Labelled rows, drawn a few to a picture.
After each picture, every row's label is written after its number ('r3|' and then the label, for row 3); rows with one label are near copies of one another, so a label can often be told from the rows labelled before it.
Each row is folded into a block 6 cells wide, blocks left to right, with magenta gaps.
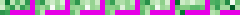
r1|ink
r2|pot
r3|pot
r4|pot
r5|pot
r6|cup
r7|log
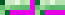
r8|cup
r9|cup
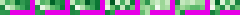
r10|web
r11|web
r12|web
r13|ink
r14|pot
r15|cup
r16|ink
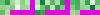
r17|pot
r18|ink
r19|log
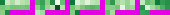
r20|cup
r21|log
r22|cup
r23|pot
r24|web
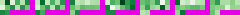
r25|ink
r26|ink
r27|cup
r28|web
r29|log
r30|cup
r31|pot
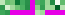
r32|web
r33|log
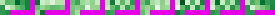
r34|web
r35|cup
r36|pot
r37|ink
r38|pot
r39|ink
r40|ink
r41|web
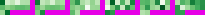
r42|cup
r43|cup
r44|pot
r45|ink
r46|log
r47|web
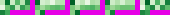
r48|ink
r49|cup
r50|cup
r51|cup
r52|ink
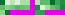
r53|cup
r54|web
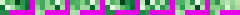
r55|web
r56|log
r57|log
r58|web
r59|ink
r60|log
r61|pot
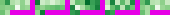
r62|pot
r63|cup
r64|web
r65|ink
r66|pot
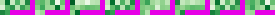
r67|ink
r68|log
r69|cup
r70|ink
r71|pot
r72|cup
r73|ink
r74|log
